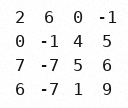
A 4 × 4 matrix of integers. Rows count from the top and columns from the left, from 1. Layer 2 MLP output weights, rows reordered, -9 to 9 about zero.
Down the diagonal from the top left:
2 -1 5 9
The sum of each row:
7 8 11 9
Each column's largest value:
7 6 5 9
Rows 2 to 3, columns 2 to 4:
-1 4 5 / -7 5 6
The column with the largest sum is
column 4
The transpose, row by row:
2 0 7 6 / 6 -1 -7 -7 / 0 4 5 1 / -1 5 6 9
